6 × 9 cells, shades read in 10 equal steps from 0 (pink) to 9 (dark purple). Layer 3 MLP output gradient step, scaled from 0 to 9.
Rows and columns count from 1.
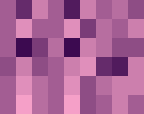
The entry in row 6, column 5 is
0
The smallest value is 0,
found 2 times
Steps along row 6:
down up up down up down down up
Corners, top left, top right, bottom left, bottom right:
4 5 4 4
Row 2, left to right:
4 1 4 4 1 6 3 4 2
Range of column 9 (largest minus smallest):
3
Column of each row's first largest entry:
5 6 2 8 6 6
